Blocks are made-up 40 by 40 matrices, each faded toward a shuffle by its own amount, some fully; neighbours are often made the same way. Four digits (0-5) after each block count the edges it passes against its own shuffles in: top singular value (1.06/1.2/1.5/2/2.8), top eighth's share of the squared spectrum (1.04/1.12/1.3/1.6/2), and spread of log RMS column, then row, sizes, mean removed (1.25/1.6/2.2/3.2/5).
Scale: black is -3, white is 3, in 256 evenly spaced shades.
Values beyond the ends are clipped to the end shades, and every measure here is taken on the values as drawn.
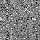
3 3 0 0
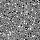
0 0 0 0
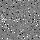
2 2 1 0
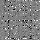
3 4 2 2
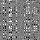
4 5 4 3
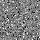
2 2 1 0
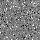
1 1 0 0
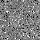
2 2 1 0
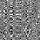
4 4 3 2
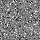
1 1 0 0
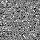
2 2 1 0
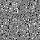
3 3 1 1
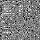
3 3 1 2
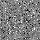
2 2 0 1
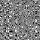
3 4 2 1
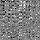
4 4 2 2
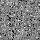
2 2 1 0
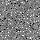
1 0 0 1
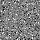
1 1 0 0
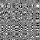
4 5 3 3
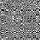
4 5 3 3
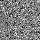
0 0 0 0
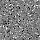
0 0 0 0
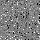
1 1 1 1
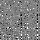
2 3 2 2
